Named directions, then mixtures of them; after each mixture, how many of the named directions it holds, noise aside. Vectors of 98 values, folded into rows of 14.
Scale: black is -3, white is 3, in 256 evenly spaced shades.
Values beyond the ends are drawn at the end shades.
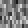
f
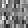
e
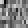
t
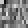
one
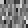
three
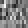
two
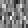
two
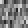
two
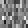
three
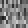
three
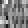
three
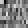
one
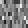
three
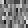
three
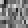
one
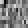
one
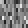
three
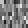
three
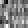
three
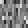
three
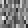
two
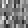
one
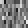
three
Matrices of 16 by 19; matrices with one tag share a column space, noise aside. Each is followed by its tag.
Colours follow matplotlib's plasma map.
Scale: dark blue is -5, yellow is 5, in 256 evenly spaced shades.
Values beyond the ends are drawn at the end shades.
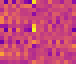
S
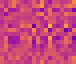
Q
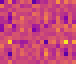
S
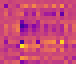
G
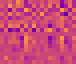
Q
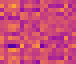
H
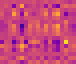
G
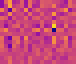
Q
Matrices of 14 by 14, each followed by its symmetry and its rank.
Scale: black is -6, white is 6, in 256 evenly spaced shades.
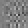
neither, rank two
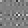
neither, rank two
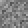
symmetric, full rank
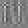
neither, rank two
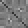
symmetric, full rank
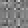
neither, rank two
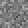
symmetric, full rank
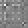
symmetric, rank three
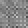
symmetric, rank three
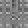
neither, rank two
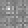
symmetric, rank three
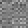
neither, rank two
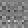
neither, rank two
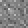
symmetric, rank three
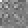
symmetric, rank three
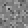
symmetric, full rank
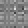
neither, rank two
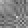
symmetric, rank three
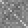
symmetric, full rank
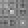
symmetric, rank three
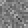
symmetric, full rank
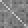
symmetric, full rank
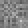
symmetric, rank three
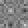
symmetric, rank three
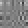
neither, rank two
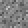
symmetric, full rank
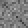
symmetric, full rank
